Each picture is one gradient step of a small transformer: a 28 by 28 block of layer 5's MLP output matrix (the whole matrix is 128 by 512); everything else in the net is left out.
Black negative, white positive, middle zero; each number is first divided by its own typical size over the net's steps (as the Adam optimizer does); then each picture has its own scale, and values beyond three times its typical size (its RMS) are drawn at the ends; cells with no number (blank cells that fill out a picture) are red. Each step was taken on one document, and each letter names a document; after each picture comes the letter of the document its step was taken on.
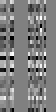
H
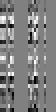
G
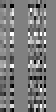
H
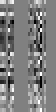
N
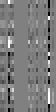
G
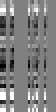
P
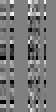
H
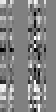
N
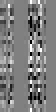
N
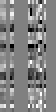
H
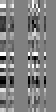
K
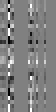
G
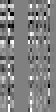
G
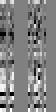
N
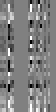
G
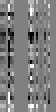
G
